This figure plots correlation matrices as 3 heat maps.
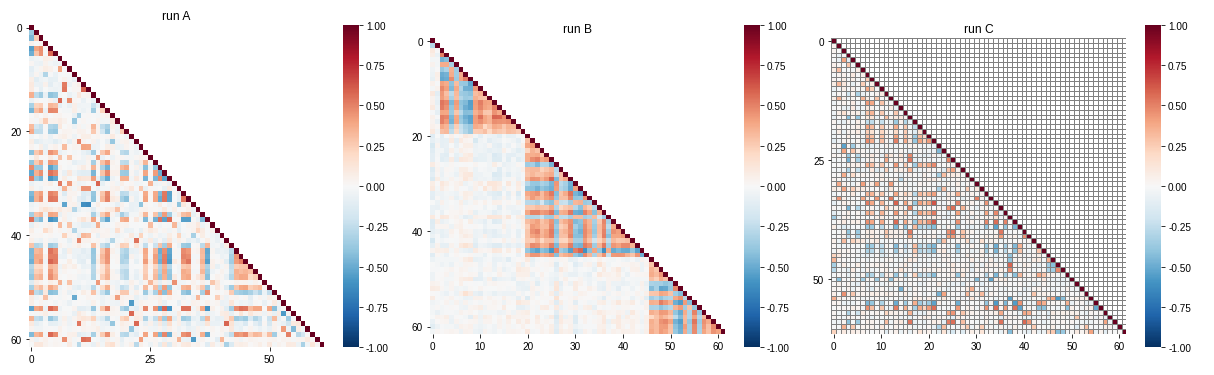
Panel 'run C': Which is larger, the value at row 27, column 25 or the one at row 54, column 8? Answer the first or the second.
the first
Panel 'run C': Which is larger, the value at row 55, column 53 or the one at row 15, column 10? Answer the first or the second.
the second
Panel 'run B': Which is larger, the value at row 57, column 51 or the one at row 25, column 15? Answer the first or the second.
the second
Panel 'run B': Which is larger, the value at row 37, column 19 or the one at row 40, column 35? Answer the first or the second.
the second
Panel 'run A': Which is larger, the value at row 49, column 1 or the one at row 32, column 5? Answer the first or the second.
the second
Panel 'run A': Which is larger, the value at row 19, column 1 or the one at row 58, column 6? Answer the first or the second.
the second
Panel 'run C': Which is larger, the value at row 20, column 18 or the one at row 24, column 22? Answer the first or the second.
the first
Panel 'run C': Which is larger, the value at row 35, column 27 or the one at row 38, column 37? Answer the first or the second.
the first
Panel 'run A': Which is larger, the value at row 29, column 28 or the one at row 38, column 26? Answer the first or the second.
the second
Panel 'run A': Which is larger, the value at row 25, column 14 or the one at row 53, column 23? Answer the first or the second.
the first
